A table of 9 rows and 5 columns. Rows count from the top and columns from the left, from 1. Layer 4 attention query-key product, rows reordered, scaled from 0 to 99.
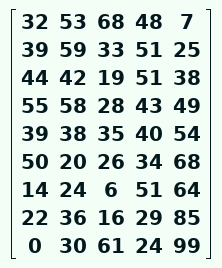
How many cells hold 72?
0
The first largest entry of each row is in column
3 2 4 2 5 5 5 5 5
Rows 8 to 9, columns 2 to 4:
36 16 29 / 30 61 24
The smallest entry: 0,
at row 9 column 1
